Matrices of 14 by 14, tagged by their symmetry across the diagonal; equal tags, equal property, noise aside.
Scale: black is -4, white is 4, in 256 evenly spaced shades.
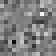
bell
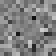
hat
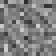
bell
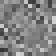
hat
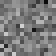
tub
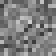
hat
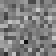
tub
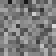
tub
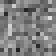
bell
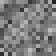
hat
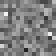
tub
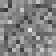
hat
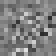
bell
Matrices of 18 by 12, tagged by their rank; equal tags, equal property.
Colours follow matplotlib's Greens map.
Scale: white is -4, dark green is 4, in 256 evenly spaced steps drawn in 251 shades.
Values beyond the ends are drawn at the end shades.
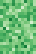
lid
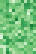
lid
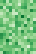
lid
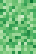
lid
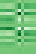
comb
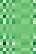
comb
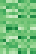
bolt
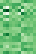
bolt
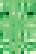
bolt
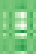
comb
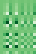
comb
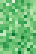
lid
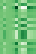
comb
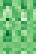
bolt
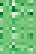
bolt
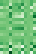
bolt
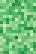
lid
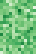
lid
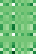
comb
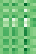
comb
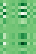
comb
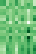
bolt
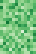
lid
